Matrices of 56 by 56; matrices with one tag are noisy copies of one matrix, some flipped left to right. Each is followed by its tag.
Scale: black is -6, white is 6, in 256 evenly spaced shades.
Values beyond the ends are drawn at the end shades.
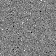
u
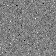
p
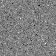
p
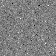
p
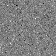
p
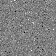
u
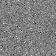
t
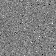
t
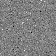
u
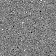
u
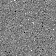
u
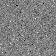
p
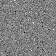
u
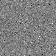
t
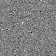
u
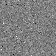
t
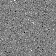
u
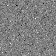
p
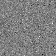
t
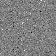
u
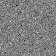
p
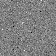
u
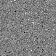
u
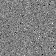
t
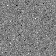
p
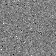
t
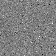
t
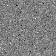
p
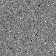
p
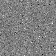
t
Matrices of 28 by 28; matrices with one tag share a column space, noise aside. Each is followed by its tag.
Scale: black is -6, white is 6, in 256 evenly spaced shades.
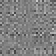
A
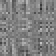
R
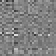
A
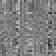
R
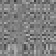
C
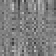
R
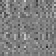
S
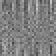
R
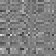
A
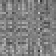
R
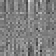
R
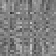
R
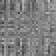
R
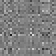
A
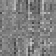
R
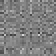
A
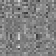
S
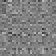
A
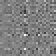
A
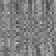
R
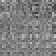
S
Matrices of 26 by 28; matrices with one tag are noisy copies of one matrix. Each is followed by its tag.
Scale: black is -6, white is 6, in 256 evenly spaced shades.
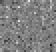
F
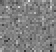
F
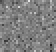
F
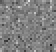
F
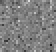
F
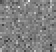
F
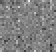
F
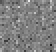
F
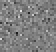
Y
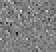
Y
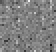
F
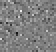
Y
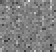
F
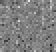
F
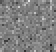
F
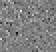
Y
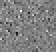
Y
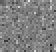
F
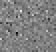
Y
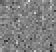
F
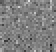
F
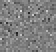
Y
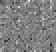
F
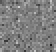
F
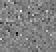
Y
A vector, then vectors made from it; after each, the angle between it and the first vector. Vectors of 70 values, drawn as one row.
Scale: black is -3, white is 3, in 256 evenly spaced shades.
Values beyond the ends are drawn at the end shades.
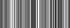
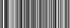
partly aligned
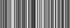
partly aligned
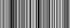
nearly opposite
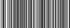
orthogonal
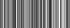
orthogonal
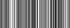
nearly parallel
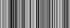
nearly opposite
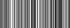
nearly parallel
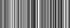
nearly parallel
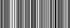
nearly parallel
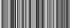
partly opposed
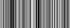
nearly opposite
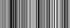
nearly opposite
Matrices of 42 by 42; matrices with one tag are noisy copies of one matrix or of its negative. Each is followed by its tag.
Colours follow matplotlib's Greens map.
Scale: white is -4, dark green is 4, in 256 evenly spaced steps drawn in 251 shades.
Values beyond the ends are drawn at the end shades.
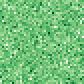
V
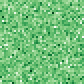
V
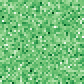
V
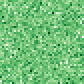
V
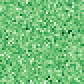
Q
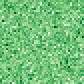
V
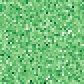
Q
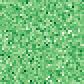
Q
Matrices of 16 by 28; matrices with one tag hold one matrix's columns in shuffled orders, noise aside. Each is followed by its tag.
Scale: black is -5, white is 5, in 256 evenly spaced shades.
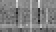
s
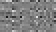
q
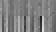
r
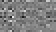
q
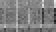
s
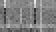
s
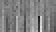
r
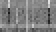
s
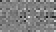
q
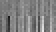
r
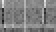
s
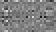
q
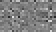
q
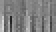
r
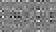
q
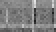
s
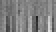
r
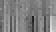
r
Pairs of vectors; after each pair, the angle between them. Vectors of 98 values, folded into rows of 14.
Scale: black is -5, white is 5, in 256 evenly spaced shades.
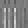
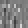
partly opposed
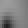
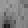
nearly parallel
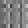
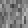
partly aligned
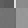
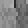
nearly opposite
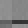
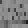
partly aligned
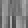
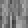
nearly parallel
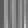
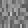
orthogonal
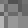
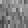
partly opposed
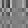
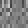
nearly opposite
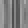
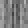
nearly parallel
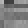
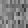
orthogonal
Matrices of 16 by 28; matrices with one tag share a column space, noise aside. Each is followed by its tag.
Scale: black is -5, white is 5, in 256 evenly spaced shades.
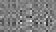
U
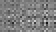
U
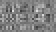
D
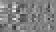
D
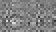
U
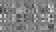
D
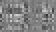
D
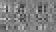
D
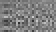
U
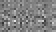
U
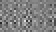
U
